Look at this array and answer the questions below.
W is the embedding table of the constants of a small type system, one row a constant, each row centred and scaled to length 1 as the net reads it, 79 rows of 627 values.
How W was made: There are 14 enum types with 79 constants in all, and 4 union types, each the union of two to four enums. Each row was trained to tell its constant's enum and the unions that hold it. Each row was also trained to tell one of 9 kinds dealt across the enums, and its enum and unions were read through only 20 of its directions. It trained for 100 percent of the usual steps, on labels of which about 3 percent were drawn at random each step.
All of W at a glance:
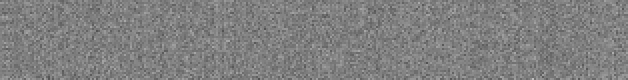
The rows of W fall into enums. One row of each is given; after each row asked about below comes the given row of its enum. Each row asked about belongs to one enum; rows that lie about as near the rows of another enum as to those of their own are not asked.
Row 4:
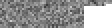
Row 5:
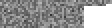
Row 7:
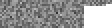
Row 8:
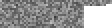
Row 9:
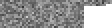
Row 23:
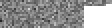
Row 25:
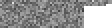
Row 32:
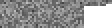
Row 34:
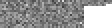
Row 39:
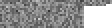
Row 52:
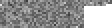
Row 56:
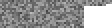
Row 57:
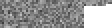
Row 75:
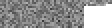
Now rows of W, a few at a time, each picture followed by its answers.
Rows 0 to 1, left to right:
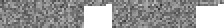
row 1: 75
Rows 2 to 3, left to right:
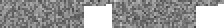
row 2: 39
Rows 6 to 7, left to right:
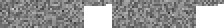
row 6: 56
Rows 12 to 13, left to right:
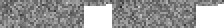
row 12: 4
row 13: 7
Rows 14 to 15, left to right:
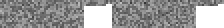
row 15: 5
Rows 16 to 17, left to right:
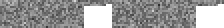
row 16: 5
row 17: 25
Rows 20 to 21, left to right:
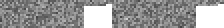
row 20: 25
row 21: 9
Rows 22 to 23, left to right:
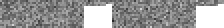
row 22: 8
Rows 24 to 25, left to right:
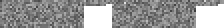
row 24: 23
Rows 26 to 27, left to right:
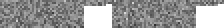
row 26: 57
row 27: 7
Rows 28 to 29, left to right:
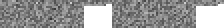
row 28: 8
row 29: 56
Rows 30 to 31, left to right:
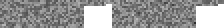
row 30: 4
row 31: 5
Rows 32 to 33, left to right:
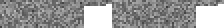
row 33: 57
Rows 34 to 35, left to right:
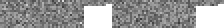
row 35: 25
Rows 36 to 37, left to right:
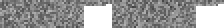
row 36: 25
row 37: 8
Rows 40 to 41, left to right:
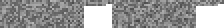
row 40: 75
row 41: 7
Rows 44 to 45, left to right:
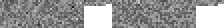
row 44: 56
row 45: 75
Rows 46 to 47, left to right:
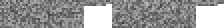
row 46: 75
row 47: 25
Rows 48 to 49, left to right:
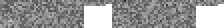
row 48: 4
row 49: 56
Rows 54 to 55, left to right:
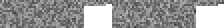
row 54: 7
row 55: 39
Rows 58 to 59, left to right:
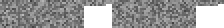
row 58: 56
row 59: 5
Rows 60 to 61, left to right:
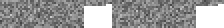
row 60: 57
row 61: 75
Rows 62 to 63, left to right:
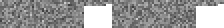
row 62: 57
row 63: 4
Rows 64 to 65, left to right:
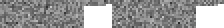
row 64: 25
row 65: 7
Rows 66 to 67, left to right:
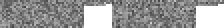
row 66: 7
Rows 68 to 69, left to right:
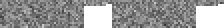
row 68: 52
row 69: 57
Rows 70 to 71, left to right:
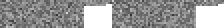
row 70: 75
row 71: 8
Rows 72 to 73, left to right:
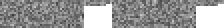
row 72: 8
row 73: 57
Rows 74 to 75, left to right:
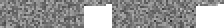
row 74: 39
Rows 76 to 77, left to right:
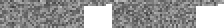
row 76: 4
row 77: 4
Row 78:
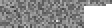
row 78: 5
